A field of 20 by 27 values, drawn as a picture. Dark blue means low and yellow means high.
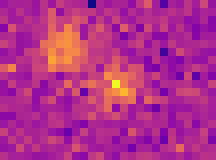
Mirror symmetry: none. Stripes: none. Bumps: two. Histogram: skewed, a long tail of high values. Ninth with the highest average: centre.
